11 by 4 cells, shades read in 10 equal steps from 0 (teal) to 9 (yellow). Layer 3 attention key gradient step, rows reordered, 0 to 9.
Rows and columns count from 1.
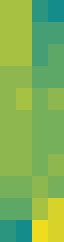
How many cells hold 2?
3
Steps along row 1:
same down down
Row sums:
13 16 17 16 20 18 18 19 17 20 18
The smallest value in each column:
1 0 1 0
